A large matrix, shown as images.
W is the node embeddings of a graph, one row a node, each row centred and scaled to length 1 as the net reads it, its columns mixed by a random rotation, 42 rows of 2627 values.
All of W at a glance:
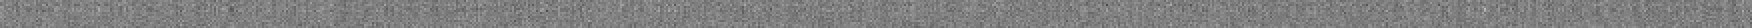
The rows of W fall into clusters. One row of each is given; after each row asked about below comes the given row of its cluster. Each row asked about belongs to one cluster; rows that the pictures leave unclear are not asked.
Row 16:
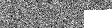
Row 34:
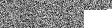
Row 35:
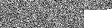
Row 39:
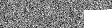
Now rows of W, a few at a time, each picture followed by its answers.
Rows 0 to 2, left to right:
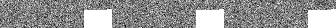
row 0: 35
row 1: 34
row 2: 16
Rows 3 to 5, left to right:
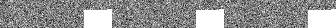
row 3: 39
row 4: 16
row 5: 34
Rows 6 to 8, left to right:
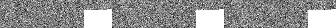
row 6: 39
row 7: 39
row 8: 39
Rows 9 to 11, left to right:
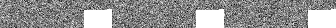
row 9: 16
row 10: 34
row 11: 35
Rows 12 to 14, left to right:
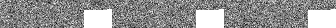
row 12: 16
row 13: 34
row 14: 34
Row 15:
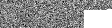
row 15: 34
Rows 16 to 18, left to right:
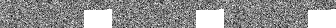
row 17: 16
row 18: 16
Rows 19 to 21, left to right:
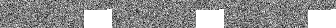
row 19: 35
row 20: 39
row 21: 34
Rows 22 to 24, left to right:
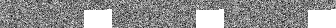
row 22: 16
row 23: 35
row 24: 39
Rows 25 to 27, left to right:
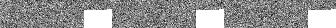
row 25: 16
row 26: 35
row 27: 35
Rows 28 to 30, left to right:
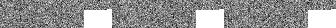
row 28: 34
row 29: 39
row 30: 39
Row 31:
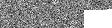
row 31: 16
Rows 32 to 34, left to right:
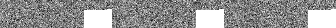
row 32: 16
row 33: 39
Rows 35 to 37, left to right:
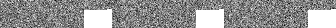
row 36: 39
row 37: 39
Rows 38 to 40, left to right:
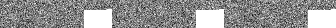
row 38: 34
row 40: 34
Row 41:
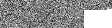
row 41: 35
